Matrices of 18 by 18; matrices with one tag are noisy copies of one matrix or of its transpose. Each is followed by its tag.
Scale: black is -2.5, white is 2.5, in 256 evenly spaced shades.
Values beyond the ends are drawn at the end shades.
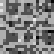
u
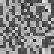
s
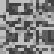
u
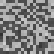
s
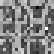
u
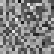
s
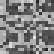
u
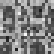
u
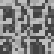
u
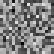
s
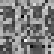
u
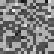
s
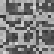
u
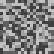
s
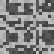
u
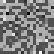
s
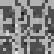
u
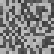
s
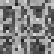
u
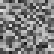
s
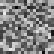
s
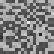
s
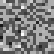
s
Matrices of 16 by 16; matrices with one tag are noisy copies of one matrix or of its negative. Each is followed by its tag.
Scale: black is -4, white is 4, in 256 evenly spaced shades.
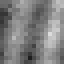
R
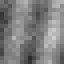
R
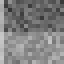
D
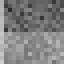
D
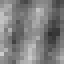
R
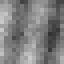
R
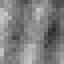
R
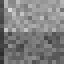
D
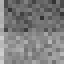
D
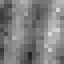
R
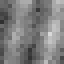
R
